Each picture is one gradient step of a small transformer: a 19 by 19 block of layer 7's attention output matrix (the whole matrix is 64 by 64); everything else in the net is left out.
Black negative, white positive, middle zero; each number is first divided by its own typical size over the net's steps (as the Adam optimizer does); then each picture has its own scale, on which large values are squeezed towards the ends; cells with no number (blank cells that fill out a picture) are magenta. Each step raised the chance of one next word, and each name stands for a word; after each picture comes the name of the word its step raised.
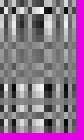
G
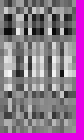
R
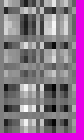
G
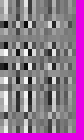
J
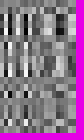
R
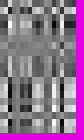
G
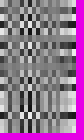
J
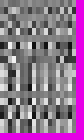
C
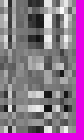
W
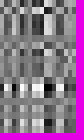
G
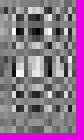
R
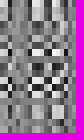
J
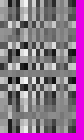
J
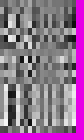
W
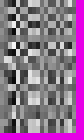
J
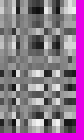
C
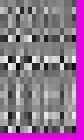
W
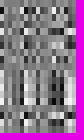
C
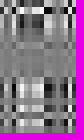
G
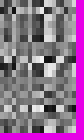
W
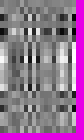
R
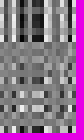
W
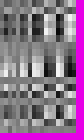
R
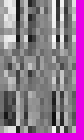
W
